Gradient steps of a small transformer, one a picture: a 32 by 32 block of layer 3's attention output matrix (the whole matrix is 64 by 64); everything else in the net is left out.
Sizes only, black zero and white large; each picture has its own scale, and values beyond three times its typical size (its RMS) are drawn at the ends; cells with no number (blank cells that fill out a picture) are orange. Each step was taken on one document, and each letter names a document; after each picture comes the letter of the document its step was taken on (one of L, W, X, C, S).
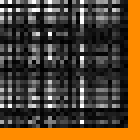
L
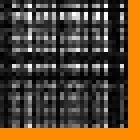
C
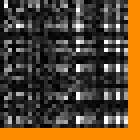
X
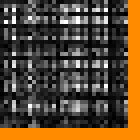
C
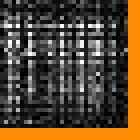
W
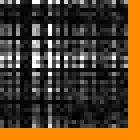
L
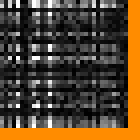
L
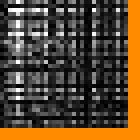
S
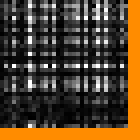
C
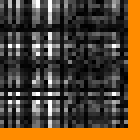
L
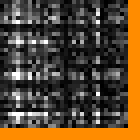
S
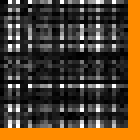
W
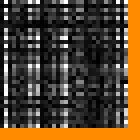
X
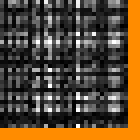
L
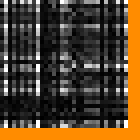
X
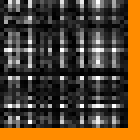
W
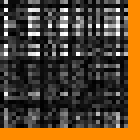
X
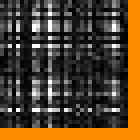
L
